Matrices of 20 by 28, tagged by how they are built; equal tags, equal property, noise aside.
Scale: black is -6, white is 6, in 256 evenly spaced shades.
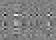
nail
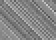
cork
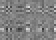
nail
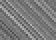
cork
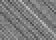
cork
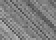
cork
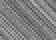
cork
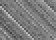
cork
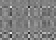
nail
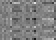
nail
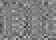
nail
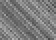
cork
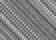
cork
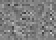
nail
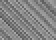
cork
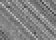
cork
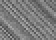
cork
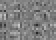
nail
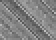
cork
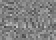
nail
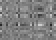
nail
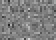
nail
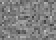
nail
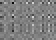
nail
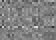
nail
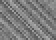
cork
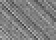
cork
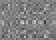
nail
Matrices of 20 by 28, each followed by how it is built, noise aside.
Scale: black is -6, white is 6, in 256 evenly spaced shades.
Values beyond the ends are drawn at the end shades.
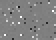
sparse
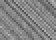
Toeplitz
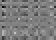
low rank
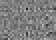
low rank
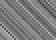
Toeplitz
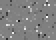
sparse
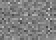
low rank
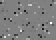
sparse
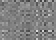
low rank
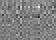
low rank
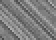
Toeplitz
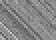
Toeplitz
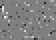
sparse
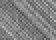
Toeplitz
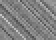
Toeplitz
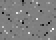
sparse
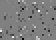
sparse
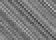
Toeplitz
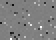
sparse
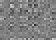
low rank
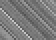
Toeplitz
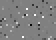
sparse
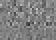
low rank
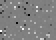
sparse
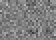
low rank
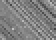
Toeplitz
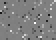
sparse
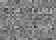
low rank
